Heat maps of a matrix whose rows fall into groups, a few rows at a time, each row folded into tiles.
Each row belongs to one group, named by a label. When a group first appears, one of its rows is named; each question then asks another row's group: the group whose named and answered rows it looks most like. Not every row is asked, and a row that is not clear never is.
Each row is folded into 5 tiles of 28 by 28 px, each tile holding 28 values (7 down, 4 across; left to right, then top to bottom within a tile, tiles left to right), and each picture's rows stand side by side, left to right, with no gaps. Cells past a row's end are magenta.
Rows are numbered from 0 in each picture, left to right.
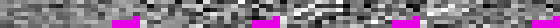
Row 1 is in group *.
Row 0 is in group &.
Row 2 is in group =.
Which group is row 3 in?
=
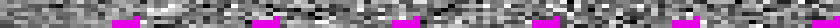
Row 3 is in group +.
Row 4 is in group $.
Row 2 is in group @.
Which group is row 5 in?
*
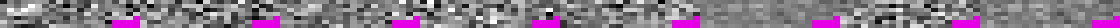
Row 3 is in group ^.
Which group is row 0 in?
=
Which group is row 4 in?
&
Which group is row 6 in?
=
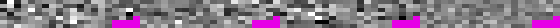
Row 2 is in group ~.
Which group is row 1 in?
@
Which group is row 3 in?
^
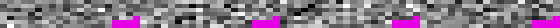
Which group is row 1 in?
=
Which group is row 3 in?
*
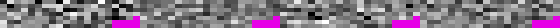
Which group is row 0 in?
*
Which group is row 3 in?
*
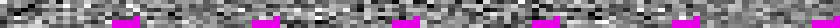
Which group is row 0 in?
+
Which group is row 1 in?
@
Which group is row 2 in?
~
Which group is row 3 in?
*
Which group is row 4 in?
@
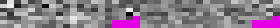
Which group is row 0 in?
^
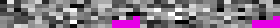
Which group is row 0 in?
^
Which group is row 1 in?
~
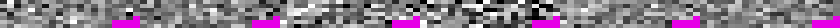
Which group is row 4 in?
=
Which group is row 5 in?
&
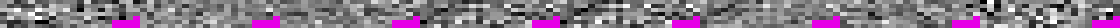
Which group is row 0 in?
~
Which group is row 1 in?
^
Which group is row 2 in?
@
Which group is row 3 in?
+
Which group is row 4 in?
+
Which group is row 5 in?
+
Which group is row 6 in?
@
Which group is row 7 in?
^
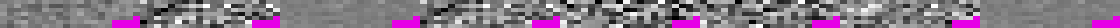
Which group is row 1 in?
+
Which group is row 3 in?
+
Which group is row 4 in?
*
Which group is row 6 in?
=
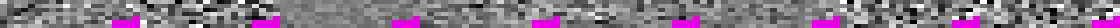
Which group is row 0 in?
+
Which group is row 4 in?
~
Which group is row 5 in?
$
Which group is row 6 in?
$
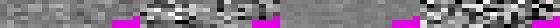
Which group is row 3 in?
*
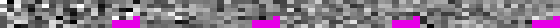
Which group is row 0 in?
$
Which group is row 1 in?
~
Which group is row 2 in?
^
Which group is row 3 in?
@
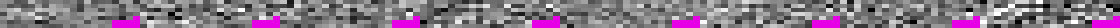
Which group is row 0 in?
~
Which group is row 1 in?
@
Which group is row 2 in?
$
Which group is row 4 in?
@
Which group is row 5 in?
=
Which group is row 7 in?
=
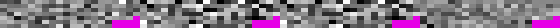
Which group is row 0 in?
=
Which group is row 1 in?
*
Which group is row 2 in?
*
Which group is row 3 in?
@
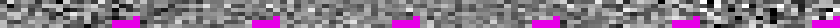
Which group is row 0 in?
*
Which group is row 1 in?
+
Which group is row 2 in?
^
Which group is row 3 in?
@
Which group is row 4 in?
&
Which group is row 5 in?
$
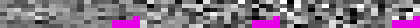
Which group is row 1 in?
*
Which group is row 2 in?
$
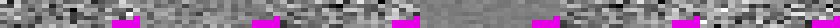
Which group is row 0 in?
$
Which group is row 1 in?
^
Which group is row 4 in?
&
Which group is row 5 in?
=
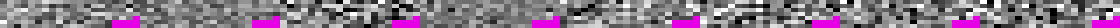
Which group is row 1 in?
^
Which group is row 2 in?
*
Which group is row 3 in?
$
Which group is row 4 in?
+
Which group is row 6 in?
$
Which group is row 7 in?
$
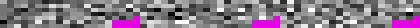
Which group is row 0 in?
+
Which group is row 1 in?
@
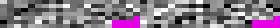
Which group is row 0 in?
+
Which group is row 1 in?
=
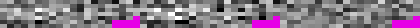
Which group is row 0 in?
~
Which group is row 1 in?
~
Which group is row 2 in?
*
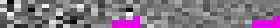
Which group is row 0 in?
$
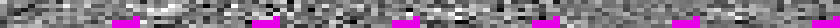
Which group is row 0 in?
+
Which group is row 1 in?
=
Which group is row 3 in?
~
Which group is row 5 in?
~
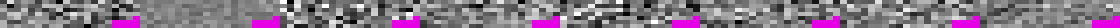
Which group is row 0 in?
*
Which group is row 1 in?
^
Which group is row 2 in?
$
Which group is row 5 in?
~
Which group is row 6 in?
&
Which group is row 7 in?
+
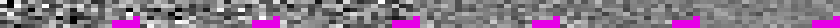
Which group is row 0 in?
$
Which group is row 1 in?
@
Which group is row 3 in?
@
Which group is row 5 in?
^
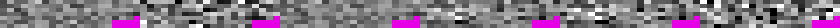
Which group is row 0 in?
^
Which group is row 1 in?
*
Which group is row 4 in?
~
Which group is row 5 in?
$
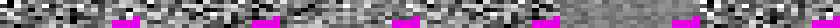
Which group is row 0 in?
$
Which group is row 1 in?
*
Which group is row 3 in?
*
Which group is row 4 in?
^
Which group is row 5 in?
$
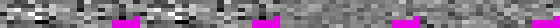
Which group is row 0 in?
~
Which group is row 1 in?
~
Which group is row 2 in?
=
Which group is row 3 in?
@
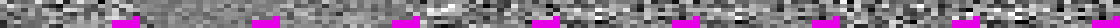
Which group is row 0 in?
&
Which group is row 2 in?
^
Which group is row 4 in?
~
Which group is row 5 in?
~
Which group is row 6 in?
$
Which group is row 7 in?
~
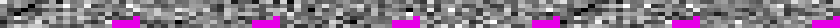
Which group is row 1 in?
~
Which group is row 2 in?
$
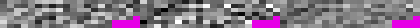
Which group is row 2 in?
+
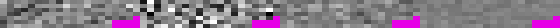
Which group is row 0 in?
+
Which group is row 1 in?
^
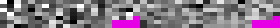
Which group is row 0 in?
$
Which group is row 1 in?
&
